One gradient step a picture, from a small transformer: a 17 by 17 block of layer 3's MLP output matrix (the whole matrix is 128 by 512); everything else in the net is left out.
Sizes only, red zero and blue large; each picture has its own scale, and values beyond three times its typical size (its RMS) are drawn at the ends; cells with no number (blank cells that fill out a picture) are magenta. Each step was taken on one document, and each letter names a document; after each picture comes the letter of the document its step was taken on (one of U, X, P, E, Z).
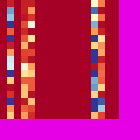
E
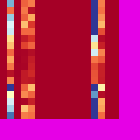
E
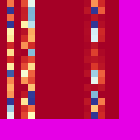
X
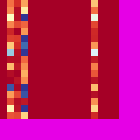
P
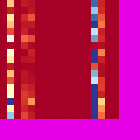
E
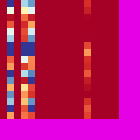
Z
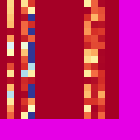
Z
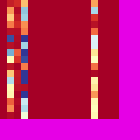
P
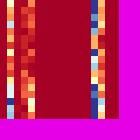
E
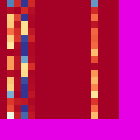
P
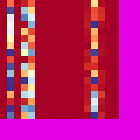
X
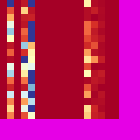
Z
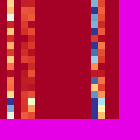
E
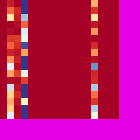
P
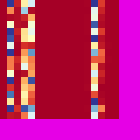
X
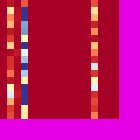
P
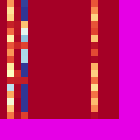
P
